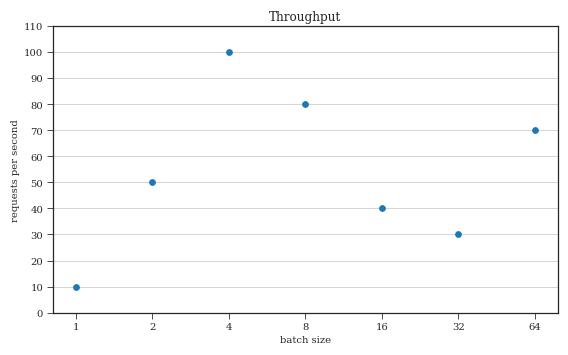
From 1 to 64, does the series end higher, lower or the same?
higher
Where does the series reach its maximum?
4
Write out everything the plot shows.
Title: Throughput
x-axis: batch size, ticks 1 2 4 8 16 32 64
y-axis: requests per second, ticks 0 10 20 30 40 50 60 70 80 90 100 110
Values:
10 50 100 80 40 30 70
